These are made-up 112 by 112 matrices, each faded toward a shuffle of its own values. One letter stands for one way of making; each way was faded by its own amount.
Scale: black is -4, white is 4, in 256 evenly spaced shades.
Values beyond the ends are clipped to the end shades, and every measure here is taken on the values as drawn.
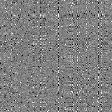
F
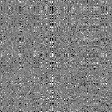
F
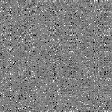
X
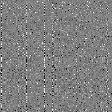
F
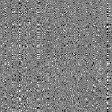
F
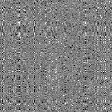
F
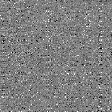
X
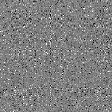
X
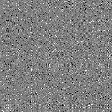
X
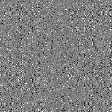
X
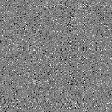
X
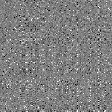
X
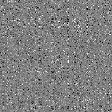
X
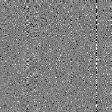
F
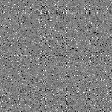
X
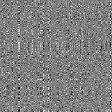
F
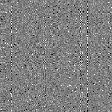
F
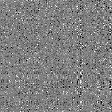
X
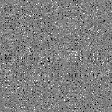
X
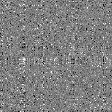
X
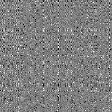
F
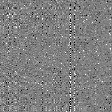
F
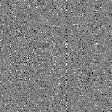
X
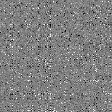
X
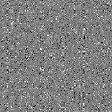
X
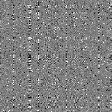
F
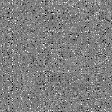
X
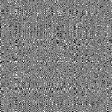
F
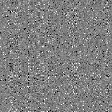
X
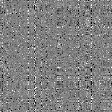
F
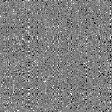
F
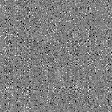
X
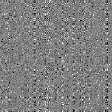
F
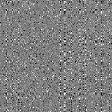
F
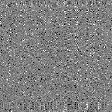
X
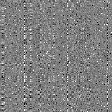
F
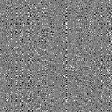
F
